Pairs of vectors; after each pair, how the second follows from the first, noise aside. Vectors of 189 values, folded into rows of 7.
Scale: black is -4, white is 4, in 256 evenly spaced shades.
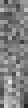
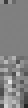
partly zeroed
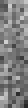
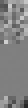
partly zeroed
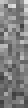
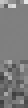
partly zeroed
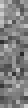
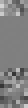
partly zeroed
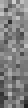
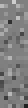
partly zeroed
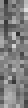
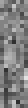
wrapped around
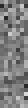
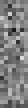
wrapped around
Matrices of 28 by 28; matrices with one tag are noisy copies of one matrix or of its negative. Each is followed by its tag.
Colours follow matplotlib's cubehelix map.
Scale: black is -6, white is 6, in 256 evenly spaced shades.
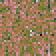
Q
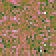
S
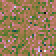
S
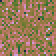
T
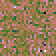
S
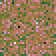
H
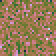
T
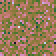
H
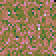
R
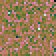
R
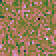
T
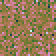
Q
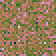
H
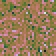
S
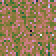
Q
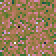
H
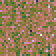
Q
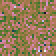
S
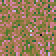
Q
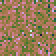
Q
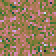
S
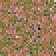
R
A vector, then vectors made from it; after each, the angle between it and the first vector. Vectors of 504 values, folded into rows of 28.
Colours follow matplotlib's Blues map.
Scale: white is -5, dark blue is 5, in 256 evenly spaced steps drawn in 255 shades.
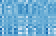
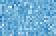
partly aligned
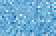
orthogonal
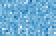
partly aligned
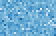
orthogonal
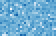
orthogonal
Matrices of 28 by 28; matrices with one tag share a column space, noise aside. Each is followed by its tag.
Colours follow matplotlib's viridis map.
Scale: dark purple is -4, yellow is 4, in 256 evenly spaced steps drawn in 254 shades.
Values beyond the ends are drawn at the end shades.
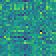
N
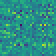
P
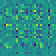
P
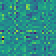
N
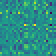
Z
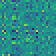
N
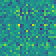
P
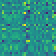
Z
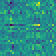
Z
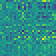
N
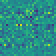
P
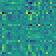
Z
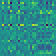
Z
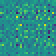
P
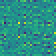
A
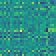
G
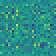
P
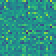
N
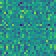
Z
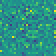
P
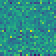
G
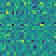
Z
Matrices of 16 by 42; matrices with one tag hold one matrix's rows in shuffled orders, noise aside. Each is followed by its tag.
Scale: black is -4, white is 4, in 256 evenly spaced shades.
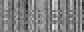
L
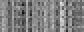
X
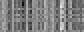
X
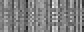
L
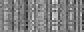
L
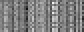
L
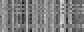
X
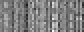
L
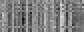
X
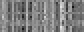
X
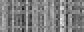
X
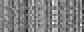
L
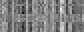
X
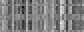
X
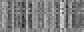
X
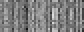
L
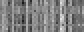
X
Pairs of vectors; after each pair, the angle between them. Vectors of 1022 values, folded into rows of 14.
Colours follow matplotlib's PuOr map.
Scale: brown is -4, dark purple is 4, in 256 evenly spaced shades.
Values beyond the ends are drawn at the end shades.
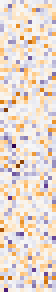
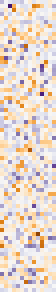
partly aligned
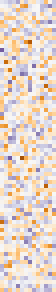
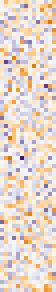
nearly opposite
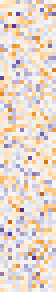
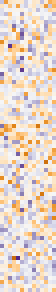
partly aligned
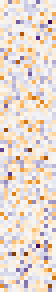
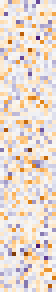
nearly parallel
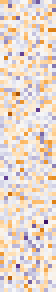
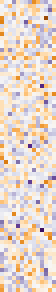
partly opposed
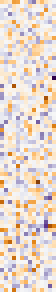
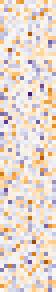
partly aligned
